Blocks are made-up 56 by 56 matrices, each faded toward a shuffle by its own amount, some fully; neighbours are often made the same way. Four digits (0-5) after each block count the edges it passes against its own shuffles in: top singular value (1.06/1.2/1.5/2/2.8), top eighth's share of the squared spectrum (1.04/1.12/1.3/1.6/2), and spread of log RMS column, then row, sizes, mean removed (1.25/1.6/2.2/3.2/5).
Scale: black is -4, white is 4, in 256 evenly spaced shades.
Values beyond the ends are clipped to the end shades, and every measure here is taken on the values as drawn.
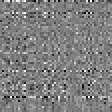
4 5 2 3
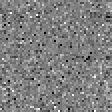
2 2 0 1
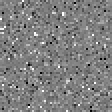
0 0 0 0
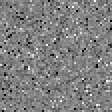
1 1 0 0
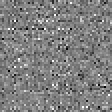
4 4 2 2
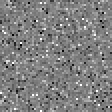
0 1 0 0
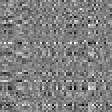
4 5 2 4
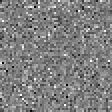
3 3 1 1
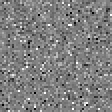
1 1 0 0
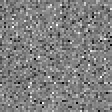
3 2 0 1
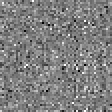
3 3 1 2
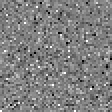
2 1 0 0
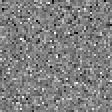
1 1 0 0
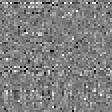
4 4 1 2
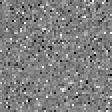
0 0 0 0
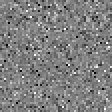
2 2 0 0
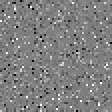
3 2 0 0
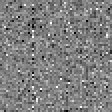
2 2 2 0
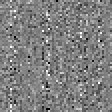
1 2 3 0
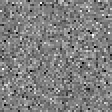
0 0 0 0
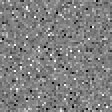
0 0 0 0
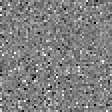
3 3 1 1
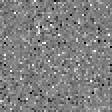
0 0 0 0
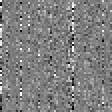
3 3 4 0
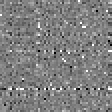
4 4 1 2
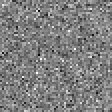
2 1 0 0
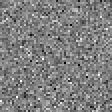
0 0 0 0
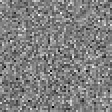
2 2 0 0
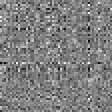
4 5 3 3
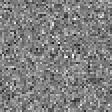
3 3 1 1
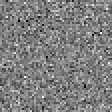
0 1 0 0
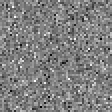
0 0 0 0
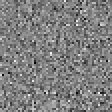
3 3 1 1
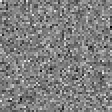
1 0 0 0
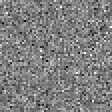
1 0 0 0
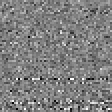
2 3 0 3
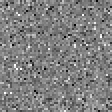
0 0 0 1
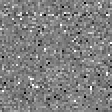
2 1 0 1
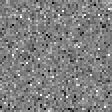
0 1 0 0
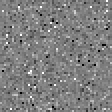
0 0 0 0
